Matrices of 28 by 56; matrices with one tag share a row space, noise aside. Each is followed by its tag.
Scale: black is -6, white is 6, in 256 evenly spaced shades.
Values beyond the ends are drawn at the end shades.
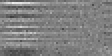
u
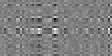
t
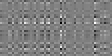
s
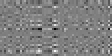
t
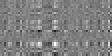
t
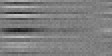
u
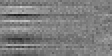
u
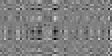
t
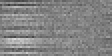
u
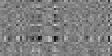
t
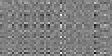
s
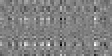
s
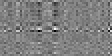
t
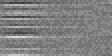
u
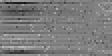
u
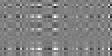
t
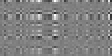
t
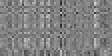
s
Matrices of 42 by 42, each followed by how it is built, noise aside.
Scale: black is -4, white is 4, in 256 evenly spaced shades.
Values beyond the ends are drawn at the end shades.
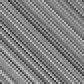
Toeplitz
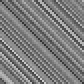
Toeplitz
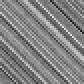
Toeplitz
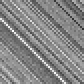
Toeplitz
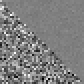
lower triangular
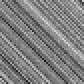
Toeplitz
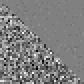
lower triangular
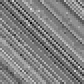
Toeplitz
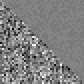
lower triangular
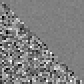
lower triangular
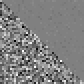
lower triangular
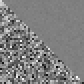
lower triangular
